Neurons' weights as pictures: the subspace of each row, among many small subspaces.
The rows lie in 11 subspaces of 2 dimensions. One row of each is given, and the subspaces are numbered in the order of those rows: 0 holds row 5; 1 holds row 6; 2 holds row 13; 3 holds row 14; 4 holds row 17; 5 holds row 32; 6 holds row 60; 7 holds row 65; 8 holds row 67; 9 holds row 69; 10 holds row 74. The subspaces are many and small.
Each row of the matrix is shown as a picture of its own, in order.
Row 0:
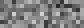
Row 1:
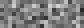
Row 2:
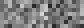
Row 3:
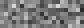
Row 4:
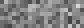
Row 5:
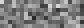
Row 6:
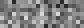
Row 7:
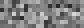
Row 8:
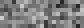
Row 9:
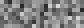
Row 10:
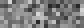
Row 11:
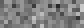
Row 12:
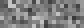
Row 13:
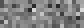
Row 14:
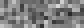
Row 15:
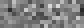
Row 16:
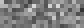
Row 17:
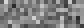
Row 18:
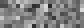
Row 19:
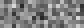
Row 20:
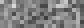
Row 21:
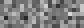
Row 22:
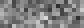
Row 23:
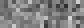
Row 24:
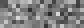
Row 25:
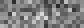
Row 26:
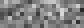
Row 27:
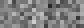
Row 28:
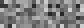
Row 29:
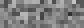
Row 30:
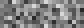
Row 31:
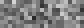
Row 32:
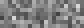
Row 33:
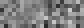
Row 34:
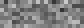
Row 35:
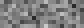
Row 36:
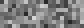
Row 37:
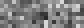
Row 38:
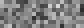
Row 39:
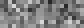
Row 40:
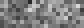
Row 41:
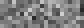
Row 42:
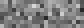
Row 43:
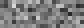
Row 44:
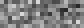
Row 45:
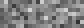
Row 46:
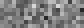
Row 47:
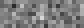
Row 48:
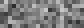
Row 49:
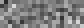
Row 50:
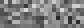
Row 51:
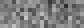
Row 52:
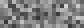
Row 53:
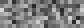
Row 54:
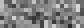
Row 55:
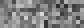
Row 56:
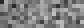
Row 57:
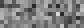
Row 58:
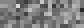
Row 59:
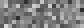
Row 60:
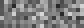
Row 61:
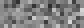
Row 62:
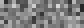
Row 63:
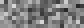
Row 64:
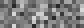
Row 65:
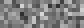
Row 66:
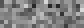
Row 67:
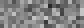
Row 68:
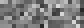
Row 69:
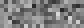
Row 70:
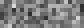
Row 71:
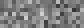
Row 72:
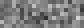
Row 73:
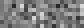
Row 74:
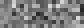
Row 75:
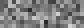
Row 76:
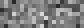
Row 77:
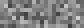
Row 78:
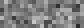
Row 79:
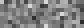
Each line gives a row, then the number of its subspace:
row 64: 6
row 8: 3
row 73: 6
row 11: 2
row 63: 8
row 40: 10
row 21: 7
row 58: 7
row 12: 5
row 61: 8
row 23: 3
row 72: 9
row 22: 9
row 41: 0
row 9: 7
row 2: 7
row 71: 1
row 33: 3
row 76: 3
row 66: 2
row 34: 9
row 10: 10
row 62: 2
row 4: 8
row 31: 0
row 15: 10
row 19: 6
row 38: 6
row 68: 0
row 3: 10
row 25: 1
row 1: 8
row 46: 0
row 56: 8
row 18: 7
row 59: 7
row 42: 0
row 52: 5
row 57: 2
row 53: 9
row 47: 6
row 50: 9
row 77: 5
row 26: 0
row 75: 5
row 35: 4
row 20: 8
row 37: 3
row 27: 10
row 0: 1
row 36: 4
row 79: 4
